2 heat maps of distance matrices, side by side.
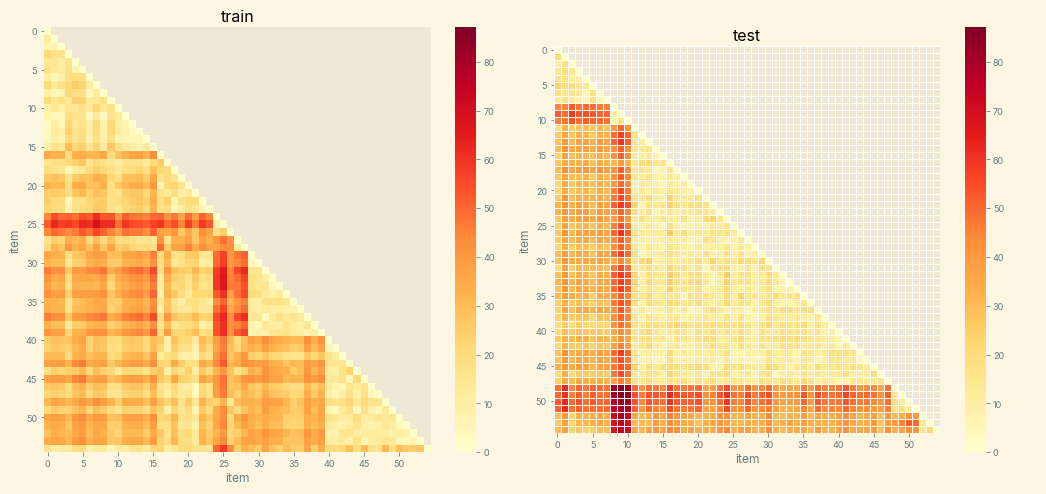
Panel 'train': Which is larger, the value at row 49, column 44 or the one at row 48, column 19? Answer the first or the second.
the second
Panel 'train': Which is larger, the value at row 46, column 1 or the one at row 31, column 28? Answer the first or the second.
the second
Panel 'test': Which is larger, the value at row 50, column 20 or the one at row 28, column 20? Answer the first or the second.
the first
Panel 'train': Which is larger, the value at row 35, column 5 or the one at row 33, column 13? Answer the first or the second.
the second
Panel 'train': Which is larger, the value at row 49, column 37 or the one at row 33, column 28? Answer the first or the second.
the second
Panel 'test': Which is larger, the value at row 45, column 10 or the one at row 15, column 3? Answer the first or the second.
the first
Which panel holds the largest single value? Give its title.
test
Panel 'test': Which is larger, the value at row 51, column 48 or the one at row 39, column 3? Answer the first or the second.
the second
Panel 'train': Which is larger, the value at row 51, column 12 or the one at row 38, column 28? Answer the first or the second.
the second
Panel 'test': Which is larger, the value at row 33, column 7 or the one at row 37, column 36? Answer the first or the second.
the first
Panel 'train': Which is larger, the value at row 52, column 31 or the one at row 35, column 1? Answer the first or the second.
the first
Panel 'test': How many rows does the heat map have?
55
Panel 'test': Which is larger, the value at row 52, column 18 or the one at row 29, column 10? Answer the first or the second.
the second
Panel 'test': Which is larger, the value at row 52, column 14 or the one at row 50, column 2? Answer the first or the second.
the second
